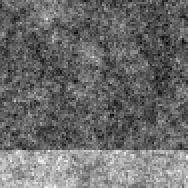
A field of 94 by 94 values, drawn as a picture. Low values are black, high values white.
There are no regular stripes. The field is mottled with small blotches. A horizontal seam about 80% of the way down splits the table, and the bottom part is higher.
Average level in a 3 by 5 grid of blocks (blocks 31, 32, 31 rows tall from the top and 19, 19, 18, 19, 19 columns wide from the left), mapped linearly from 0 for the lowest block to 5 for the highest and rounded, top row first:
1 2 1 1 0
1 1 1 0 0
5 5 4 4 5
